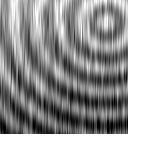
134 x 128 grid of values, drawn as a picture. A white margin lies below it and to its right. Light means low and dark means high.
Average level on the scale: 50%. Histogram: bell-shaped. Slope: up to the bottom. Rings: centred on the top right.
